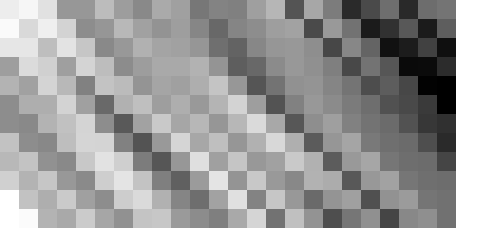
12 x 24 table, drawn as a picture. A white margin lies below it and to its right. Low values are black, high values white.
Average level on the scale: 60%. Slope: up to the left. Grain: diagonal, down to the right.
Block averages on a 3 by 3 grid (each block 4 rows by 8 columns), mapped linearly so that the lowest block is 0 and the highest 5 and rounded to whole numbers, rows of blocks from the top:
530
441
542
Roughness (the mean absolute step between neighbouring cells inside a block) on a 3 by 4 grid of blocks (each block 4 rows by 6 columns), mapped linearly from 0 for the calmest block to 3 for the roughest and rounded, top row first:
1013 / 1120 / 1231
